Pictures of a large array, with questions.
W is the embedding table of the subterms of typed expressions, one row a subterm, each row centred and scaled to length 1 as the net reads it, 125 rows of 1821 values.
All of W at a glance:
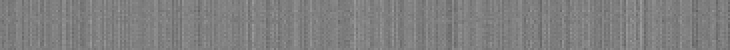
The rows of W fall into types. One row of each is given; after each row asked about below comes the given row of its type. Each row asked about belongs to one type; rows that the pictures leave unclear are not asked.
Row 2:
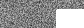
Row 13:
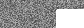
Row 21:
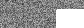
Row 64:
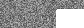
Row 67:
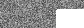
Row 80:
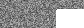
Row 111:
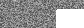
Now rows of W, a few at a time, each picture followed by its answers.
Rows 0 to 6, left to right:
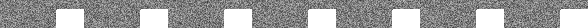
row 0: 13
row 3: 64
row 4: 80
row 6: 80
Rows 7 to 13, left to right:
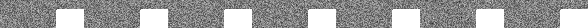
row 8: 13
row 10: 21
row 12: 2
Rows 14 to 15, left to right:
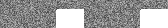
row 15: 80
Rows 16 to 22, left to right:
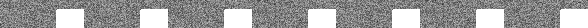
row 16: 111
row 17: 67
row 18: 21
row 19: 21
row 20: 111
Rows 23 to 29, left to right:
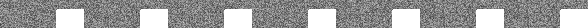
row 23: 111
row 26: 2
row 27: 111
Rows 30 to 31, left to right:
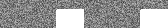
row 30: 2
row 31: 21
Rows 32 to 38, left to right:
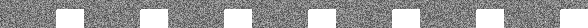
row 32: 13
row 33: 80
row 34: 13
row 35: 80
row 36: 111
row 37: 80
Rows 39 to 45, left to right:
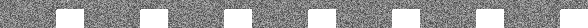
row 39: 13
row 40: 64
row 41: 64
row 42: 80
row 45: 64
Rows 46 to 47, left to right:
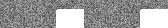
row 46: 64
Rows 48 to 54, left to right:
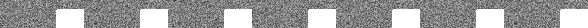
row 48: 67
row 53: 64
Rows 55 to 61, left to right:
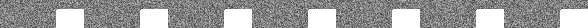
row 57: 80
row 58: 21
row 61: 80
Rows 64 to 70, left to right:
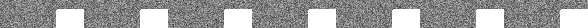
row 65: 111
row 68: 80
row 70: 111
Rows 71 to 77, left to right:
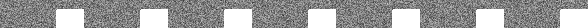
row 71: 2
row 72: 80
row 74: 13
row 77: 2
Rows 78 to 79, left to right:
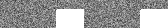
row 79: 67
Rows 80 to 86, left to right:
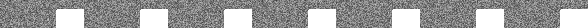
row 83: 13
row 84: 64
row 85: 2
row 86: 13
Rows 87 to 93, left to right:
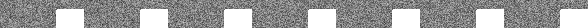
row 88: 21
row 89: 80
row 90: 64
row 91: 13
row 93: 13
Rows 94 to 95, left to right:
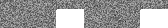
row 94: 64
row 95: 13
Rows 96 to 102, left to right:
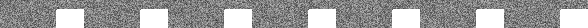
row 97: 111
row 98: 21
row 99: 67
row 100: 64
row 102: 2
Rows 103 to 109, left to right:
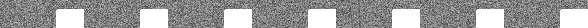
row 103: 64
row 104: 2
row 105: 64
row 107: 21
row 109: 2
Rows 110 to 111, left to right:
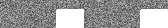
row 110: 13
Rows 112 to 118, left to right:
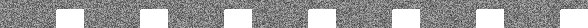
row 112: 2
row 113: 2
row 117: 13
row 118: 64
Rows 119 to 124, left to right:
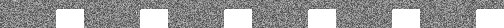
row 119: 111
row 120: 64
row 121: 80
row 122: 80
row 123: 13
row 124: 64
